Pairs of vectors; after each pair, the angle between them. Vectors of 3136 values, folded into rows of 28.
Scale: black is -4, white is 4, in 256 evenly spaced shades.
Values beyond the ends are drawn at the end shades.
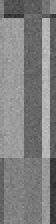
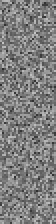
orthogonal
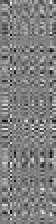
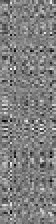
nearly parallel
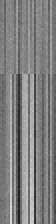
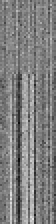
nearly parallel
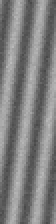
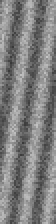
nearly opposite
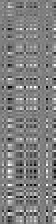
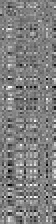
nearly opposite
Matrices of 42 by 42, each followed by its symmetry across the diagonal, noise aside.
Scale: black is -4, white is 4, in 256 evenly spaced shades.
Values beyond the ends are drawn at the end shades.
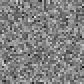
neither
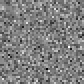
antisymmetric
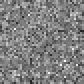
symmetric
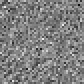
neither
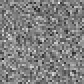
antisymmetric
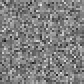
antisymmetric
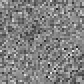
symmetric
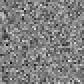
neither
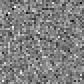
antisymmetric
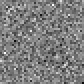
symmetric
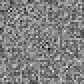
symmetric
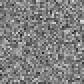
neither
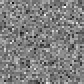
neither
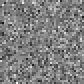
antisymmetric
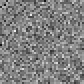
symmetric
